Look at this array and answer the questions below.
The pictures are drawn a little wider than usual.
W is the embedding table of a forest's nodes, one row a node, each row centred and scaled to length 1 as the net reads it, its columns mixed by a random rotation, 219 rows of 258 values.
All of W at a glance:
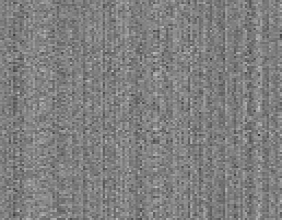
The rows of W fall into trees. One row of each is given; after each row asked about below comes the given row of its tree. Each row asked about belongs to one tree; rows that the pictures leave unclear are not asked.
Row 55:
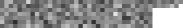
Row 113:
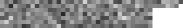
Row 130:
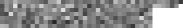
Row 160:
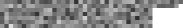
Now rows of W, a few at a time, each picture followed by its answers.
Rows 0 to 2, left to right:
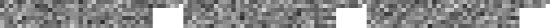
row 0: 55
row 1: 113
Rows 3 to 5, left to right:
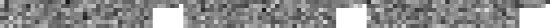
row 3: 113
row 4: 55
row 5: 55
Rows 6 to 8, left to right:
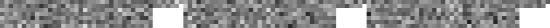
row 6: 55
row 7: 160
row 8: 160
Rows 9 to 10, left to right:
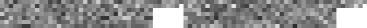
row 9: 113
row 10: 55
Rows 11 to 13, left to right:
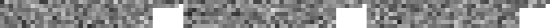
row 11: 130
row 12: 160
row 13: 113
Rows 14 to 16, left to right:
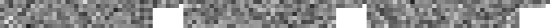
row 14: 113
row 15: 160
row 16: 130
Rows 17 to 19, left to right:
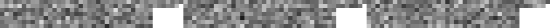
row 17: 160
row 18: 113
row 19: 55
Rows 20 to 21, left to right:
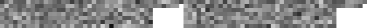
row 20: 55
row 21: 113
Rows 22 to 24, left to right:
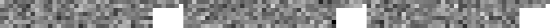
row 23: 55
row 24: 55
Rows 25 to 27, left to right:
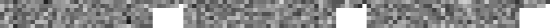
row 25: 160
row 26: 113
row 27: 55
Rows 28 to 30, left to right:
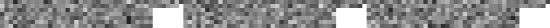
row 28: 160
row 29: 113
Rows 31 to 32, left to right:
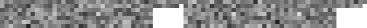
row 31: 113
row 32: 55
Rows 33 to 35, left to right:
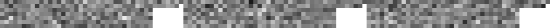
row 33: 113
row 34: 113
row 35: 113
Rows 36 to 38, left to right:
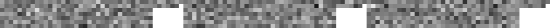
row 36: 113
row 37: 113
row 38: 160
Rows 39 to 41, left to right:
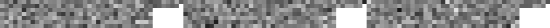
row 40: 130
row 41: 160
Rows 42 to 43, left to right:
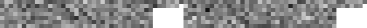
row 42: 55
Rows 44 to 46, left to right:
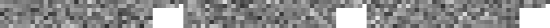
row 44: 160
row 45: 55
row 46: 113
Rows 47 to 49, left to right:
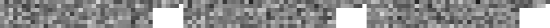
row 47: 113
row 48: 113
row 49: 55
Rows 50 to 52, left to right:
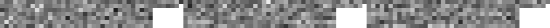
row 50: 113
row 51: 113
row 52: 55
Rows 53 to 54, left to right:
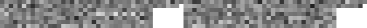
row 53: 55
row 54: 160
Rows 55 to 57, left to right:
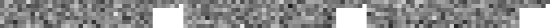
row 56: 113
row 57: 130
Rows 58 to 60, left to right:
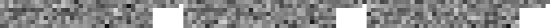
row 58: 160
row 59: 160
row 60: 160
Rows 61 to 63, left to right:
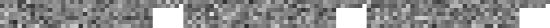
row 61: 55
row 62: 113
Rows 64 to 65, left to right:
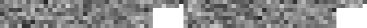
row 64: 130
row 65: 55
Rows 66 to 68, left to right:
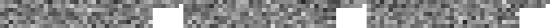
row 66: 160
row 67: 113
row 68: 113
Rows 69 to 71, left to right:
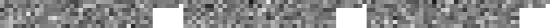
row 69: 113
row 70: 113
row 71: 113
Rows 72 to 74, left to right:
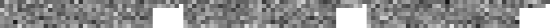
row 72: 55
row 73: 55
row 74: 55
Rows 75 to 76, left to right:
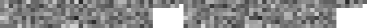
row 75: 55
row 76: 55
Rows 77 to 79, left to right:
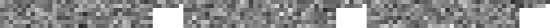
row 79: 55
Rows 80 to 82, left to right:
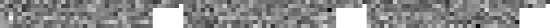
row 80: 113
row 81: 130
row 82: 55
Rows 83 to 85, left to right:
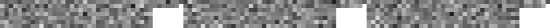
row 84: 55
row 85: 113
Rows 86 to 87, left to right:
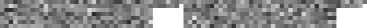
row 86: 160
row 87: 113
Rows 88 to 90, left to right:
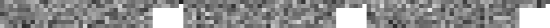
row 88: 130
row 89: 113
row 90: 130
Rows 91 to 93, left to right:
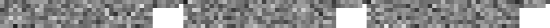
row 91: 113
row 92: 55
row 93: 55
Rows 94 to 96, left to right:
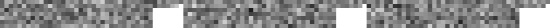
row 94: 55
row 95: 160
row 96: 55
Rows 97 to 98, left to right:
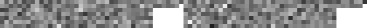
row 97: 113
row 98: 113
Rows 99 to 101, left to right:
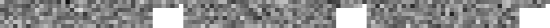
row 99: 113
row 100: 55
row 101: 113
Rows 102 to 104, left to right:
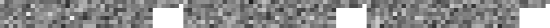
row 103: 113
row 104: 113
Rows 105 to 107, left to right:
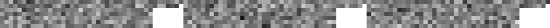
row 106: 113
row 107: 160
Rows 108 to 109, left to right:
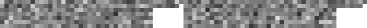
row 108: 113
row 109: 113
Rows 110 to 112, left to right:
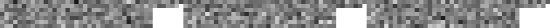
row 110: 160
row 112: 55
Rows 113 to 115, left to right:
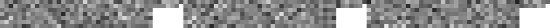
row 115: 55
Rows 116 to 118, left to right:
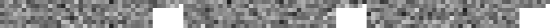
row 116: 55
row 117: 130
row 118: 160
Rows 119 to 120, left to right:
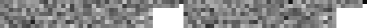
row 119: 130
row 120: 130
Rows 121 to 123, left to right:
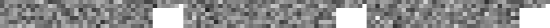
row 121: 55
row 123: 113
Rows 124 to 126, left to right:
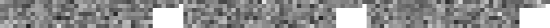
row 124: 113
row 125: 160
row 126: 55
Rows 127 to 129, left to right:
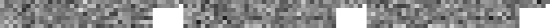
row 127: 113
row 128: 55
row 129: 55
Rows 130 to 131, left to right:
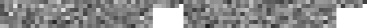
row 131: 130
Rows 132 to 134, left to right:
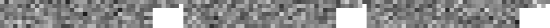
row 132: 113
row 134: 55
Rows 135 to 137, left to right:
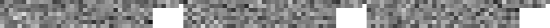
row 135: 55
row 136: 55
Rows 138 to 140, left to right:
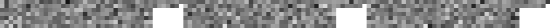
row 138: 113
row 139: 113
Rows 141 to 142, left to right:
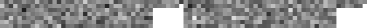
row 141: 113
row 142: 113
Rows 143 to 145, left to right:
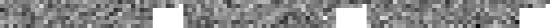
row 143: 113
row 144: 130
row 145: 55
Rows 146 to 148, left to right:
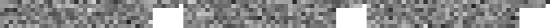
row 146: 160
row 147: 55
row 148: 113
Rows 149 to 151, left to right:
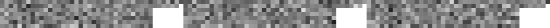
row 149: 55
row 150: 55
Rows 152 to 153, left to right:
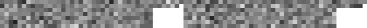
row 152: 55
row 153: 113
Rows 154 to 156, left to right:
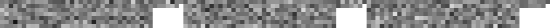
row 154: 55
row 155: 55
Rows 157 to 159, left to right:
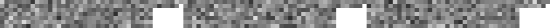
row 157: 113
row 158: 113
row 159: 55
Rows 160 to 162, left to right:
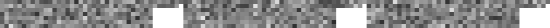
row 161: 55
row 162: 55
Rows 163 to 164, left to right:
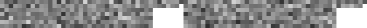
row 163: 113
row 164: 130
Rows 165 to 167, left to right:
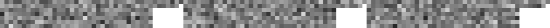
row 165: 160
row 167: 113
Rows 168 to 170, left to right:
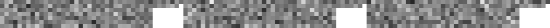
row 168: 55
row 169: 55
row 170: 130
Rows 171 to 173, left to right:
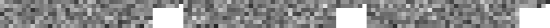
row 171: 160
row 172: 113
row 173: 130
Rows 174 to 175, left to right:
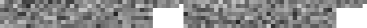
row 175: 130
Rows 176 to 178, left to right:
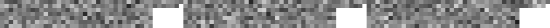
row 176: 160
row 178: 55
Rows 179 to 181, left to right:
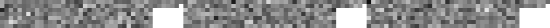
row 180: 55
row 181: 55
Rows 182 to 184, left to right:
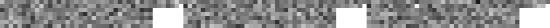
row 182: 113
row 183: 55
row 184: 55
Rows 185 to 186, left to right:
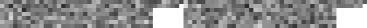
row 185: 113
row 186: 160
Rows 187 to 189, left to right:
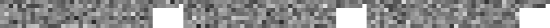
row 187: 55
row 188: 113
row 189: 113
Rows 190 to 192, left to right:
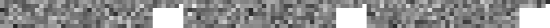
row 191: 160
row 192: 130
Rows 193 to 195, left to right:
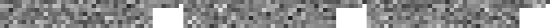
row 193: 160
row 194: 113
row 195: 55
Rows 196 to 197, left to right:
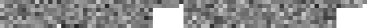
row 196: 113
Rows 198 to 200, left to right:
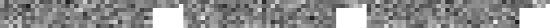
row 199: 55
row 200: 55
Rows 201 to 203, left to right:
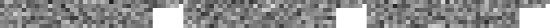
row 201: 55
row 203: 55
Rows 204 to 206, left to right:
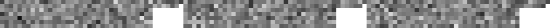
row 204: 130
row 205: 113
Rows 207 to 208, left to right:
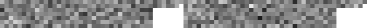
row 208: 55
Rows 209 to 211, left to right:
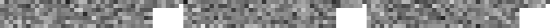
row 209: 113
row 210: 55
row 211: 55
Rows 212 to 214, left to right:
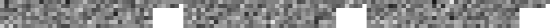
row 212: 113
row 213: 113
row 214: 113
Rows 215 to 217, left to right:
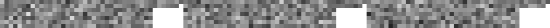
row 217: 130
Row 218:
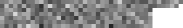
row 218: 55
